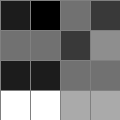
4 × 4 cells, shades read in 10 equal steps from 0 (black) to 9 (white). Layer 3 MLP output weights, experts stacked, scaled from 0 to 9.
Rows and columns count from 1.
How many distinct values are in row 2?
3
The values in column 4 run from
2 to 6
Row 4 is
9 9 6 6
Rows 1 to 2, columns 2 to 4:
0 4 2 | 4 2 5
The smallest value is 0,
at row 1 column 2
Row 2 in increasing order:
2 4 4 5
